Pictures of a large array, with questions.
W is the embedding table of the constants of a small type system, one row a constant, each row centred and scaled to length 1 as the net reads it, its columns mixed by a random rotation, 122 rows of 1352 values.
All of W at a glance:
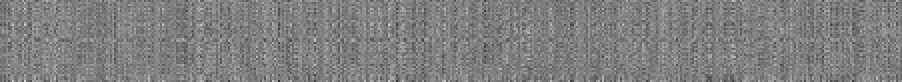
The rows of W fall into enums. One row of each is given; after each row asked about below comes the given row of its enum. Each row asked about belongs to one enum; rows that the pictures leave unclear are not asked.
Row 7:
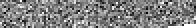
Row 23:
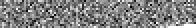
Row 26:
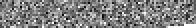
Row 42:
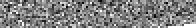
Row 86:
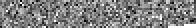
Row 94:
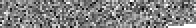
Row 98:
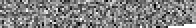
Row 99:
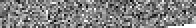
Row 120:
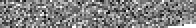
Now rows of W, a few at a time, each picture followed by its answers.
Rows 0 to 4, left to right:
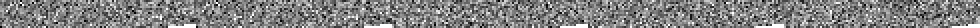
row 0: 86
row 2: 98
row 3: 26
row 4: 99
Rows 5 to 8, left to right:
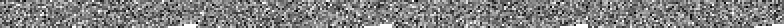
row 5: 120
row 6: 94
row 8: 26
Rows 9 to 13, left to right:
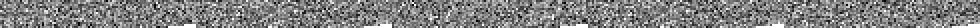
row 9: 98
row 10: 120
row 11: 86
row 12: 120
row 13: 42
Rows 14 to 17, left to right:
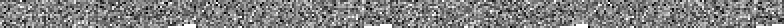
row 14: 7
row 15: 86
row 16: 120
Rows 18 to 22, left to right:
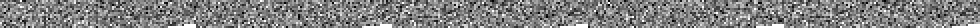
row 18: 7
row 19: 26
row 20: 42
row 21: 86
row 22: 42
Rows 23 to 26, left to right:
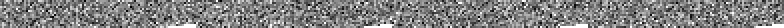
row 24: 7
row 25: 94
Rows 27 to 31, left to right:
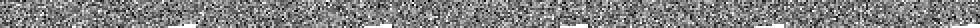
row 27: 120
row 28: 94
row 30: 26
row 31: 23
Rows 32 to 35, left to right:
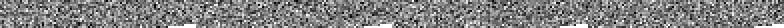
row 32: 98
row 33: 42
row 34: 7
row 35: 26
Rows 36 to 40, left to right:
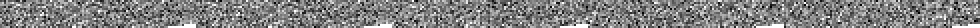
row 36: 120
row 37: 120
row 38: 7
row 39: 94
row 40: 86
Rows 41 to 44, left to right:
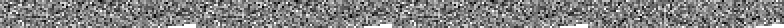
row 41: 42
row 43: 42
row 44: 23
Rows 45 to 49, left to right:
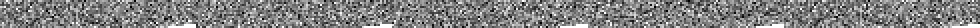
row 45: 23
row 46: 26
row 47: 94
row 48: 42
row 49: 23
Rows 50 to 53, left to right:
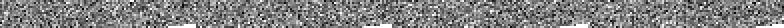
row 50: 94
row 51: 26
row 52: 120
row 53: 7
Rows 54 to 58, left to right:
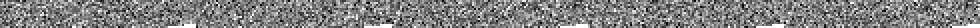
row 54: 120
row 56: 94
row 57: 98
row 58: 94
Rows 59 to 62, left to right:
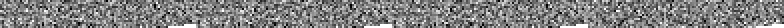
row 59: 98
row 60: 98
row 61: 98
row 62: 23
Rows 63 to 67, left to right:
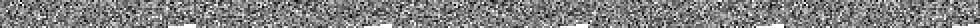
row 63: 86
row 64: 42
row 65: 42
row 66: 94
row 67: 86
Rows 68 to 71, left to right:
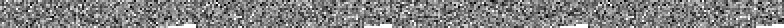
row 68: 23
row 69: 86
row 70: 42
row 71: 86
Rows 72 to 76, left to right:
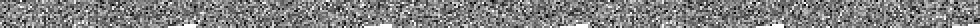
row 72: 7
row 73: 94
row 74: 42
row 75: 7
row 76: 86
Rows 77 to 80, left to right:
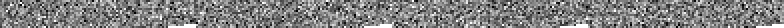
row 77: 86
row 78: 94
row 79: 7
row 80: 98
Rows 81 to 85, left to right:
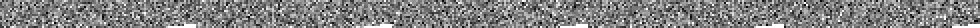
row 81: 26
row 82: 23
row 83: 94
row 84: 26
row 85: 86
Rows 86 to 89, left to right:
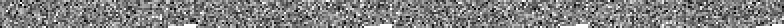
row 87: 94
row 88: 94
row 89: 7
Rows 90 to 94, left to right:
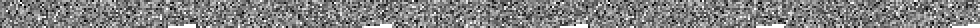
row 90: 86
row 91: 26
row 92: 7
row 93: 86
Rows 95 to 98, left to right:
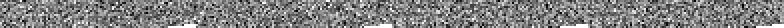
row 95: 7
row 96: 94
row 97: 98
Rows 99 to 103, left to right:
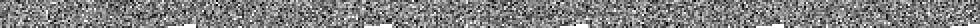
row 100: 86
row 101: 7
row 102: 98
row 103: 26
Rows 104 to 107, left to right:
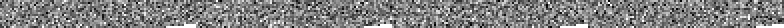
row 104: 26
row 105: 7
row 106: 98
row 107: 86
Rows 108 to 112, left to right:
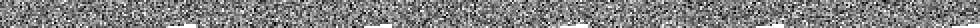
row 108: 26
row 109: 98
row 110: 23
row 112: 42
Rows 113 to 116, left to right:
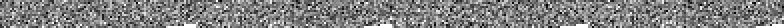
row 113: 26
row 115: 98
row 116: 7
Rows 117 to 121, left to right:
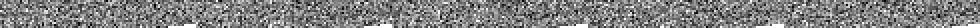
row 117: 98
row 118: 7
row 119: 99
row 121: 42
